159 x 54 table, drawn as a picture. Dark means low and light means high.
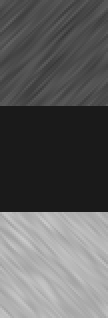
It is made of 3 by 1 panels. Panel 1,1: low, slanting up to the right, faint in contrast. Panel 2,1: very low, flat. Panel 3,1: high, slanting down to the right, faint in contrast.
